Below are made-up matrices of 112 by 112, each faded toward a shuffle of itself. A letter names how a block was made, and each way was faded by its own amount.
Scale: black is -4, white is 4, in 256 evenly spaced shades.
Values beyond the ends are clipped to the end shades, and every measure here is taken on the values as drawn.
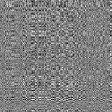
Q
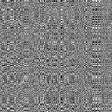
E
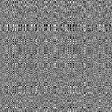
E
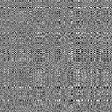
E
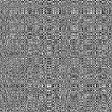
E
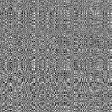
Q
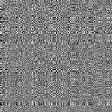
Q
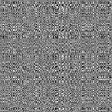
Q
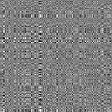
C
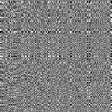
E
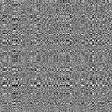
E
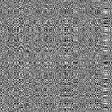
E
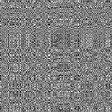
Q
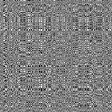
Q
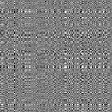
C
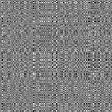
C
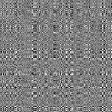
C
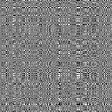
C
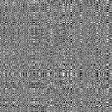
Q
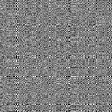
E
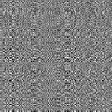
Q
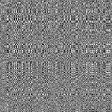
E
